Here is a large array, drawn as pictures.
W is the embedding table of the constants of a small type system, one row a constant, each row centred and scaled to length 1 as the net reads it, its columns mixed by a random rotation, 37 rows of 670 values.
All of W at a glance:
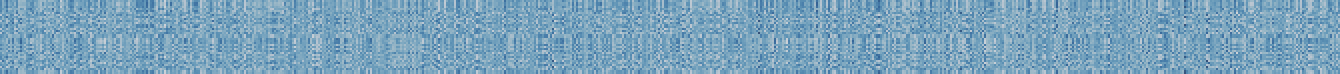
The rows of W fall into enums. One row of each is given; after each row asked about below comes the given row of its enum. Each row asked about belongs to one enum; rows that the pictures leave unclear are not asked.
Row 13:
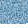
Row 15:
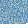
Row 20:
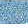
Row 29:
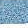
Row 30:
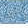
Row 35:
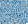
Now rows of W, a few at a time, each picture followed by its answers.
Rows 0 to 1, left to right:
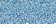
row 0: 35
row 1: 13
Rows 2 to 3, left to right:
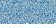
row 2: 13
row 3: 35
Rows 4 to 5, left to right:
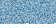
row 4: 29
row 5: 13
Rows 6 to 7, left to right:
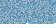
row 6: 15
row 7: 30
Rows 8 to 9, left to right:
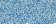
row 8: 35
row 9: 20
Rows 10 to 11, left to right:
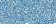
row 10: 30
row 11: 20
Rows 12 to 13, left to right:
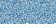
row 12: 35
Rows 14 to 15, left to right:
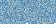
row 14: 30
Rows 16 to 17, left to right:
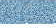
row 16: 30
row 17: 29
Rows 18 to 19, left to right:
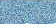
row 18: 29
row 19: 20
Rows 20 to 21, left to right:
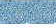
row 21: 20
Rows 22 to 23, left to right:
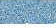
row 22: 29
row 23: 20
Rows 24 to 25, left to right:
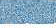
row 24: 29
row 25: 20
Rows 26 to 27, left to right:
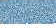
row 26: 15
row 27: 29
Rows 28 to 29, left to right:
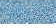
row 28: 35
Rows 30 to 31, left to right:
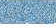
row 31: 20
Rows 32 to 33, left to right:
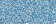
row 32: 29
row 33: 30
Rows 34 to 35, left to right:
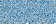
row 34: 15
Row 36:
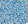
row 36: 35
